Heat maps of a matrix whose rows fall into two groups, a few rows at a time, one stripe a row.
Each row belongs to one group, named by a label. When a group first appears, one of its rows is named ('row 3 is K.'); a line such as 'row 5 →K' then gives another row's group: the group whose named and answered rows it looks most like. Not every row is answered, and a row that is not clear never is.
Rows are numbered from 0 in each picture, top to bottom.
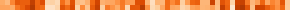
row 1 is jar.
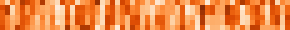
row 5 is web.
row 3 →web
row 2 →web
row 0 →jar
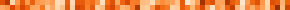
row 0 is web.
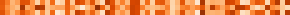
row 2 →web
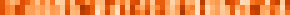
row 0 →web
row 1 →web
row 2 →web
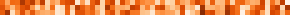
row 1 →web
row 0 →jar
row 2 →web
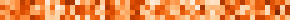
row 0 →jar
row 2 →web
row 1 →web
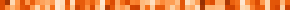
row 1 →web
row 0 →web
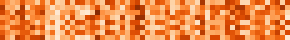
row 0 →web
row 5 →jar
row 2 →jar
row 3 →jar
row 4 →web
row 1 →jar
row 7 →jar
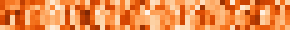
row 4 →web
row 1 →web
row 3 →web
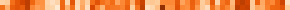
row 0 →jar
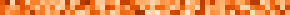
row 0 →web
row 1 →web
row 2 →jar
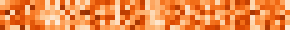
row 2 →web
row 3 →jar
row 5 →jar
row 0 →jar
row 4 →jar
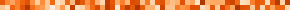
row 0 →web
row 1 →jar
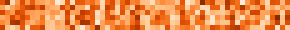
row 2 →web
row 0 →web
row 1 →jar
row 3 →web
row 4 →web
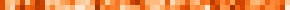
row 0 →jar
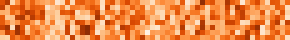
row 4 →web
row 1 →jar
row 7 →jar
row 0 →web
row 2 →jar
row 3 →jar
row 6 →web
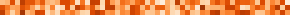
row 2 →jar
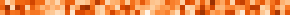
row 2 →web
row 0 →jar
